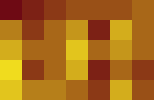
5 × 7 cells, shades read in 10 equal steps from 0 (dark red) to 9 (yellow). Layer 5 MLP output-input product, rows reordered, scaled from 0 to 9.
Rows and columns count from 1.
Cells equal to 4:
10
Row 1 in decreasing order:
4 3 3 3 2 1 0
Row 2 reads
5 2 4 6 1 7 4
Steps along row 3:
down same up down up down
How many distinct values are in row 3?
4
